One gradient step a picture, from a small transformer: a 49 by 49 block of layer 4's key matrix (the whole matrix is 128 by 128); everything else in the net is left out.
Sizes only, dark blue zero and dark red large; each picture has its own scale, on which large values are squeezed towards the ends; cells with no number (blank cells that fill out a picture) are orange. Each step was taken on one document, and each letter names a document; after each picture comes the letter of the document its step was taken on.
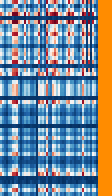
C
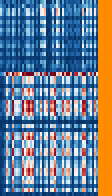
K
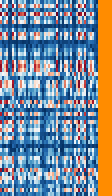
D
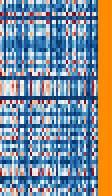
C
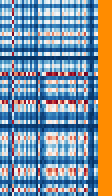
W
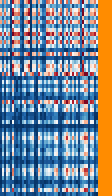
W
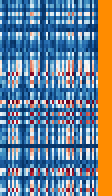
D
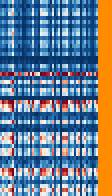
W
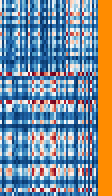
W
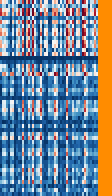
K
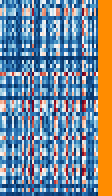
K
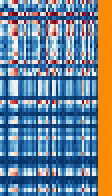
C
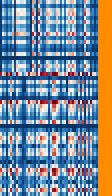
W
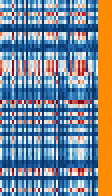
D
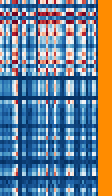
C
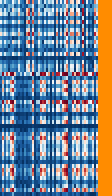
W
